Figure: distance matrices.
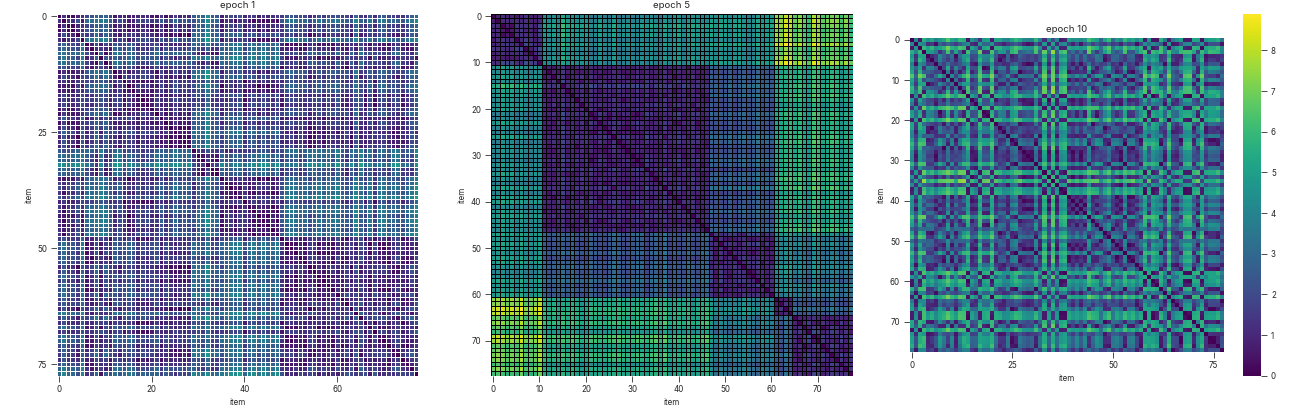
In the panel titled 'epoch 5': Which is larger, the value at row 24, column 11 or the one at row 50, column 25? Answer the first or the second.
the second
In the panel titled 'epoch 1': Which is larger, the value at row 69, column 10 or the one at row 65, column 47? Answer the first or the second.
the second
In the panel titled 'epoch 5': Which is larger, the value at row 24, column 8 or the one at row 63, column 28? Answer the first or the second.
the second
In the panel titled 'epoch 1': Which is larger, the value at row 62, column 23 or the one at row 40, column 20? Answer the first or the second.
the first
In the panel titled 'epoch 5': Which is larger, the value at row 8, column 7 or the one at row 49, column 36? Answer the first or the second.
the second
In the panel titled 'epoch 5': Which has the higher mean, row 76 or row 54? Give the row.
76
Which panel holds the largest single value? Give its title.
epoch 5
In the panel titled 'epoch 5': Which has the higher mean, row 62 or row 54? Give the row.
62
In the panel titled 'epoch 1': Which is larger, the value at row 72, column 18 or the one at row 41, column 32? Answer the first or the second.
the second
